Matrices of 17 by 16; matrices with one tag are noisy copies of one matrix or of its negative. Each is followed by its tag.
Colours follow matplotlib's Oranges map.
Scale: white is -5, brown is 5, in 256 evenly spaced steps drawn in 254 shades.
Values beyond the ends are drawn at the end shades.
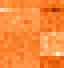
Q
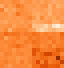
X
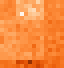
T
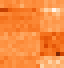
Q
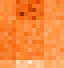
T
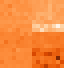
X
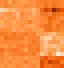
Q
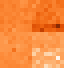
X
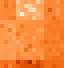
T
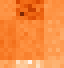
T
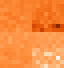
X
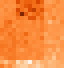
T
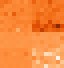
X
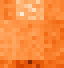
T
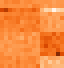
Q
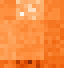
T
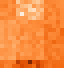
T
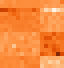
Q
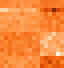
Q
